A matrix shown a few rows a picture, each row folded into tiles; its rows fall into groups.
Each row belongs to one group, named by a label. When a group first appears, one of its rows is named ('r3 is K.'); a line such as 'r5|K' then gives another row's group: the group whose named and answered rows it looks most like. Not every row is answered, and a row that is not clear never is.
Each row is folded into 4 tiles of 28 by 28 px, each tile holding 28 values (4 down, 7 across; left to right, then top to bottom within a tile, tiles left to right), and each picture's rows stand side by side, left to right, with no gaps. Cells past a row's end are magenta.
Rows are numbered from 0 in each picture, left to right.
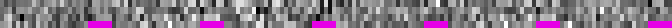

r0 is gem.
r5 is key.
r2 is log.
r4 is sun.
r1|sun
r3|key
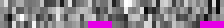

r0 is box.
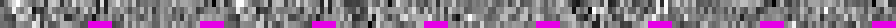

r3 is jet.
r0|log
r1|sun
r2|log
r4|box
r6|sun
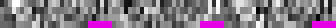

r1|jet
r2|log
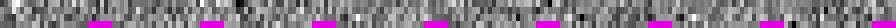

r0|log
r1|sun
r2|jet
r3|box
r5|gem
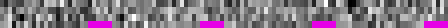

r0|gem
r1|box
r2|key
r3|jet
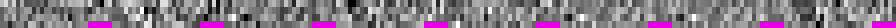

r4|key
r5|box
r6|box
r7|jet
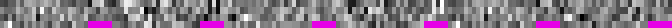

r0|key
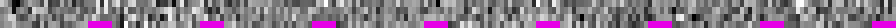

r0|jet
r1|box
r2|key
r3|sun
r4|sun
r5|gem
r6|gem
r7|log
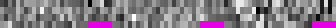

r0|key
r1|box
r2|log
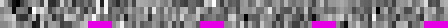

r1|key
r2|gem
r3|sun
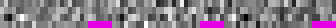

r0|box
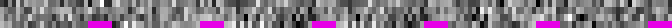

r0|key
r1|sun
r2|gem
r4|jet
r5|gem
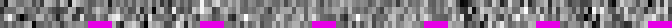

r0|gem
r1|sun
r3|box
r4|jet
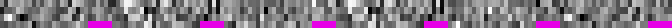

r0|gem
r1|log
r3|log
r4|key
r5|gem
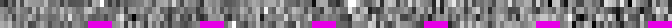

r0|key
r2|key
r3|log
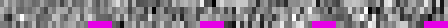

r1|sun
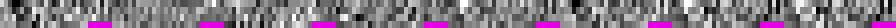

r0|jet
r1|key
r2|box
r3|gem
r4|log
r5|jet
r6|log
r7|log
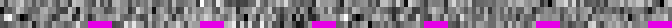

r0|gem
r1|sun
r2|gem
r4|sun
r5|sun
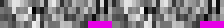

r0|log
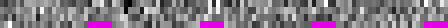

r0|key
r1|jet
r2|key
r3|sun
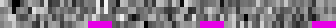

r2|gem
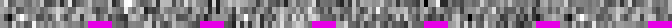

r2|box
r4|gem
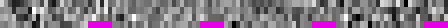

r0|jet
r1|box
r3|gem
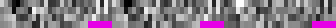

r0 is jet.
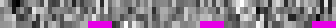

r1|sun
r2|log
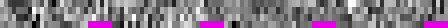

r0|jet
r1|box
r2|sun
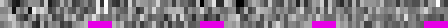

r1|key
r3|key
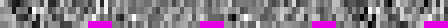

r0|jet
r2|box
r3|jet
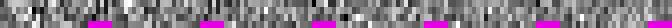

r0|log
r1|log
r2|key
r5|box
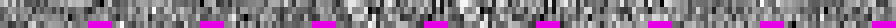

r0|sun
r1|key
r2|gem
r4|log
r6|sun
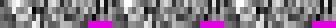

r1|log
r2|log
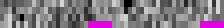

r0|gem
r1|jet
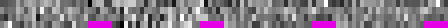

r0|key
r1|box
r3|key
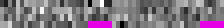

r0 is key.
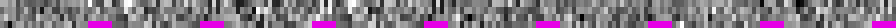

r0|sun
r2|jet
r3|log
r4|gem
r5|gem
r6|key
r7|jet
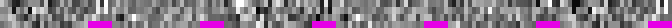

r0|jet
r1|box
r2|log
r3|box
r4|key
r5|jet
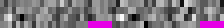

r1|gem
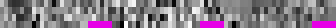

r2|sun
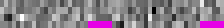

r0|box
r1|sun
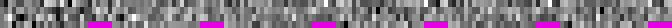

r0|gem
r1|box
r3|sun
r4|key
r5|sun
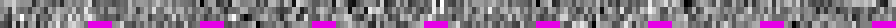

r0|box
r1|key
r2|gem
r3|jet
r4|key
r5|sun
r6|jet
